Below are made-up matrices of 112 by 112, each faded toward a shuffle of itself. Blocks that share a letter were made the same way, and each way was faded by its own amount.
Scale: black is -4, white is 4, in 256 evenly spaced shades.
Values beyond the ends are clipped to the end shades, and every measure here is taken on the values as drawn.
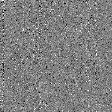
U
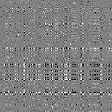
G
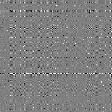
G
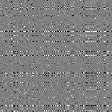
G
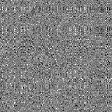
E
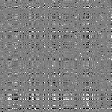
G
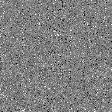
U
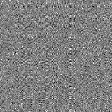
E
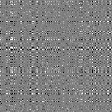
G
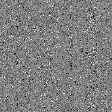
U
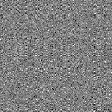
E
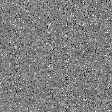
U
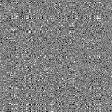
E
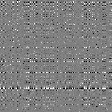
G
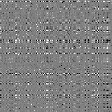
G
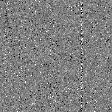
U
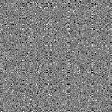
E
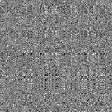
E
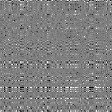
G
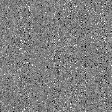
U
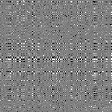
G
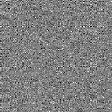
E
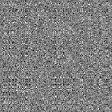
E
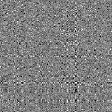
E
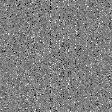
U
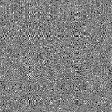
E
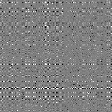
G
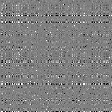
G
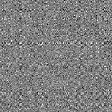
E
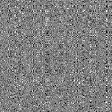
E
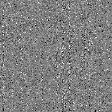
U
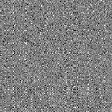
E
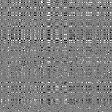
G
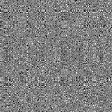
E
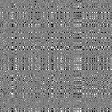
G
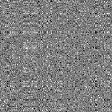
E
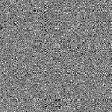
E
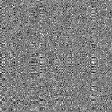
E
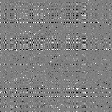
G
